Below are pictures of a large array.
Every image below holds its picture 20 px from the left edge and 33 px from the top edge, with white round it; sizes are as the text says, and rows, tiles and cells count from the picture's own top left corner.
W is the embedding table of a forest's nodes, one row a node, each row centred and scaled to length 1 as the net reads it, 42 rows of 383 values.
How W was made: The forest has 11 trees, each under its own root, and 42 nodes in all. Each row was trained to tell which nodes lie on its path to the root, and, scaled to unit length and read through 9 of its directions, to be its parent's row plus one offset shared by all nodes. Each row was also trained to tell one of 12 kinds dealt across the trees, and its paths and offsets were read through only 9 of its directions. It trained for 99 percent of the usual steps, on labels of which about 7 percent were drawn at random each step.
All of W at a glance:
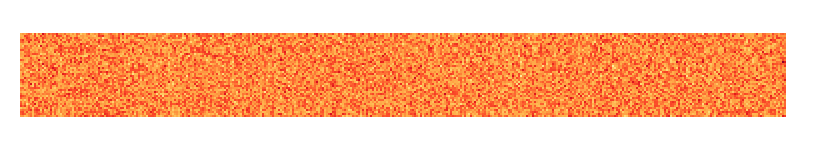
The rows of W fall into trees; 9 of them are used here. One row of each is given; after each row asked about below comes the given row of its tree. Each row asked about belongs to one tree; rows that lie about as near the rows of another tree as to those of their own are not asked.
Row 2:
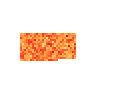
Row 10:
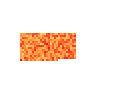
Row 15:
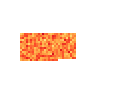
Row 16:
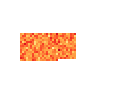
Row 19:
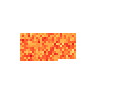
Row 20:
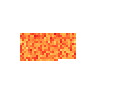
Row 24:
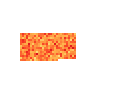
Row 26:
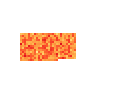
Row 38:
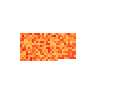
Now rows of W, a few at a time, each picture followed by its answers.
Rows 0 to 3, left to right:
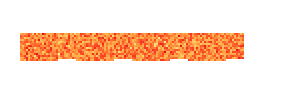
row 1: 26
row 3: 38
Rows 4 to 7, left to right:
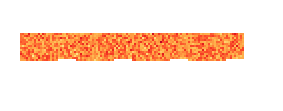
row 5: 10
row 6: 16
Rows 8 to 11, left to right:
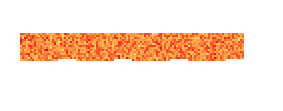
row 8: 24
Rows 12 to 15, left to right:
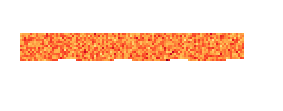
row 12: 16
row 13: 20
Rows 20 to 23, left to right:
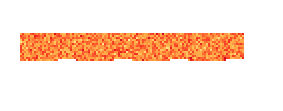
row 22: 15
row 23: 20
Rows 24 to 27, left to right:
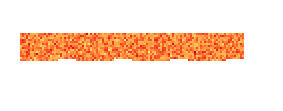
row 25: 38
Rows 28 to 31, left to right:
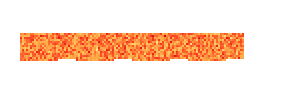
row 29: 10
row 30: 20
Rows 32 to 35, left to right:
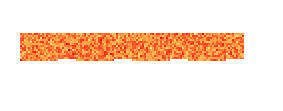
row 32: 38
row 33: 26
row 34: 10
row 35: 10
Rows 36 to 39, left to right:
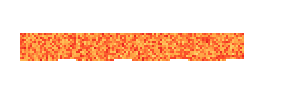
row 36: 24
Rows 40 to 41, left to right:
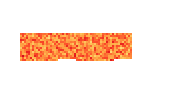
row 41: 20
